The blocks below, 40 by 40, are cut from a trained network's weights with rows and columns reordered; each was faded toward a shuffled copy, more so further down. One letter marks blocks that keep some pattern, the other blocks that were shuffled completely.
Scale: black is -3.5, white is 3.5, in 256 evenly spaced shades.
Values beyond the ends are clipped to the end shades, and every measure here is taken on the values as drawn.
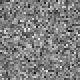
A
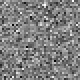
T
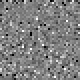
T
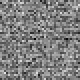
T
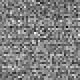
T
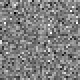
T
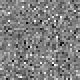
T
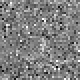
A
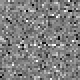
T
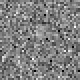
A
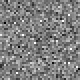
A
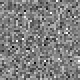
T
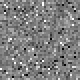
A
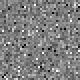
A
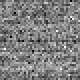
T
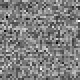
T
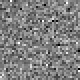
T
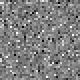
A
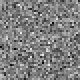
A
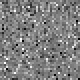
T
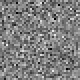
A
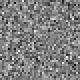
T
